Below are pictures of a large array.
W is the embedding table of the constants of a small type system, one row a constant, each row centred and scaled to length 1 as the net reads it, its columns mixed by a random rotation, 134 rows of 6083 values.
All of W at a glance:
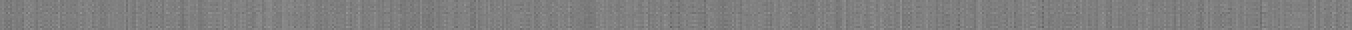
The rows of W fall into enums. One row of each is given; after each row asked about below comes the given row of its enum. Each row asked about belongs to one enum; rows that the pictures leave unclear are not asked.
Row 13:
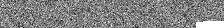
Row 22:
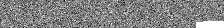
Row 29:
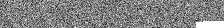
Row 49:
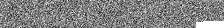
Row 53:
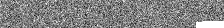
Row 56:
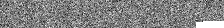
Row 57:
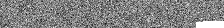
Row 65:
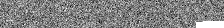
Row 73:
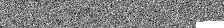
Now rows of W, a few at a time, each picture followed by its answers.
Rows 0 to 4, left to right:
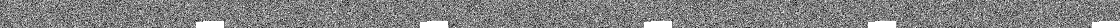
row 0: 29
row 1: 22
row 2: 57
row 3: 22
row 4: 49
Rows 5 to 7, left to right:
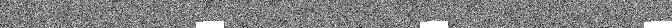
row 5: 56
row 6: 13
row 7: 57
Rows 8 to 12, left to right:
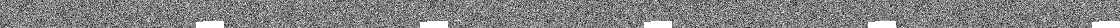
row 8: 57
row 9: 56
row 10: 65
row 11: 22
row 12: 57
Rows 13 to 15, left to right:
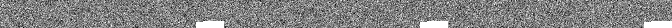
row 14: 73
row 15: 49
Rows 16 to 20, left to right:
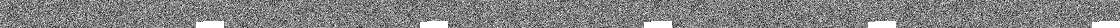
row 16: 49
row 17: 13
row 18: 56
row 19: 57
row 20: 49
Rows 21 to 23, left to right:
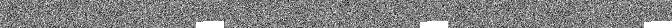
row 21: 49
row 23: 49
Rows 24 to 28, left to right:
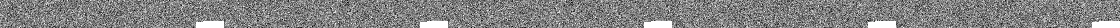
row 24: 49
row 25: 22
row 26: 22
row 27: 29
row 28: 57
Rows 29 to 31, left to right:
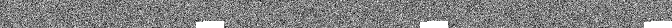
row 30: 73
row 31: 57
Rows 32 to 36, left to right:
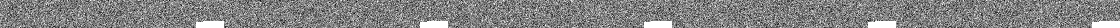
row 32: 49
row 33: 73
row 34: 53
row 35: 29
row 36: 49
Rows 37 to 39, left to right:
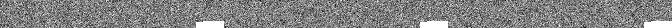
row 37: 56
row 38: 73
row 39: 13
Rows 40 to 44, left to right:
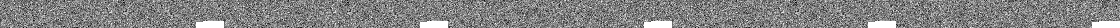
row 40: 22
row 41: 22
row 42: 73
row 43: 22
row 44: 56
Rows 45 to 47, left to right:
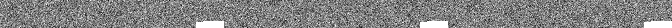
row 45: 49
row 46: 13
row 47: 57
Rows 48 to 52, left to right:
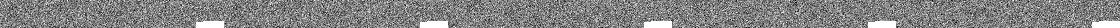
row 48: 49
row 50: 57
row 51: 22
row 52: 73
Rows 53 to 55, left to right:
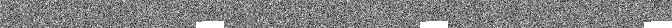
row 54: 53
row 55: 56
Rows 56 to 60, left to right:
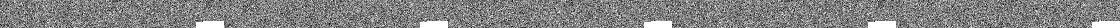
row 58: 22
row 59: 56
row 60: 29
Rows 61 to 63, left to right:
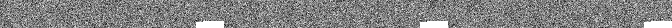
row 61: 29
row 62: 56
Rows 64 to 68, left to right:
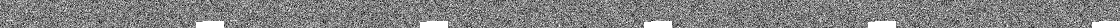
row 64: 65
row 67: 57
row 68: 13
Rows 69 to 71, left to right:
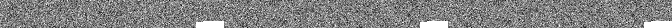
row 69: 49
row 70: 13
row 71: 13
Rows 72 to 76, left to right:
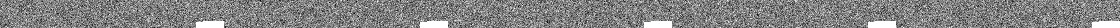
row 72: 57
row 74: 65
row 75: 53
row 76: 57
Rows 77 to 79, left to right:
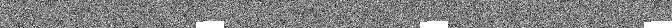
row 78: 73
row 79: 56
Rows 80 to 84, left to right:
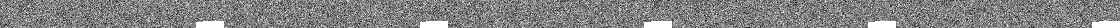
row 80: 57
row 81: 53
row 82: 56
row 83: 22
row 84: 13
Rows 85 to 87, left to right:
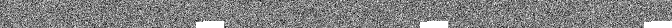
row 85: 29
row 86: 73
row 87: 49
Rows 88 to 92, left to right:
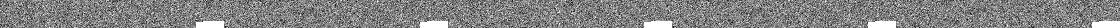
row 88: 56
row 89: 73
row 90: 22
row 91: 73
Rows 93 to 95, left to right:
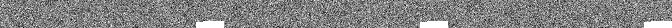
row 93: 13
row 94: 49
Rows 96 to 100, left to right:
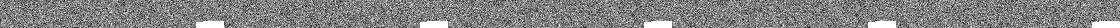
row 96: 22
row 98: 13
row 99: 13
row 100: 29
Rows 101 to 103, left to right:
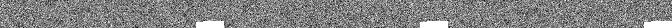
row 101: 13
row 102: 57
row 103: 73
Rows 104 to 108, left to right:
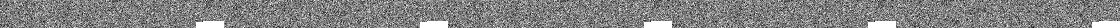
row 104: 56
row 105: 49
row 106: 56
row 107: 56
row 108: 13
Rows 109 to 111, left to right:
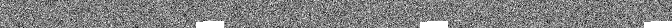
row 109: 13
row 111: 65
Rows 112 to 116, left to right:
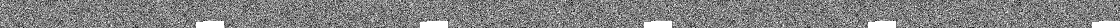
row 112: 13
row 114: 22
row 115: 13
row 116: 22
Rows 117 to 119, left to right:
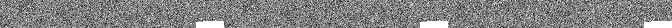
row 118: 57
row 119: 49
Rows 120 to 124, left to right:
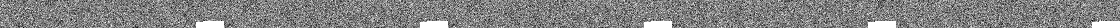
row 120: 13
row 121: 57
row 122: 57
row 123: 56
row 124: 29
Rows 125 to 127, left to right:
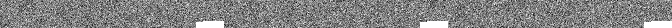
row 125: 57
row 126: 56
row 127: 49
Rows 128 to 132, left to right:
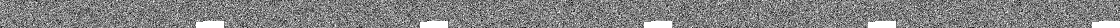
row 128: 73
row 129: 13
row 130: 22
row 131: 49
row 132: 22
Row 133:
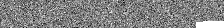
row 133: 22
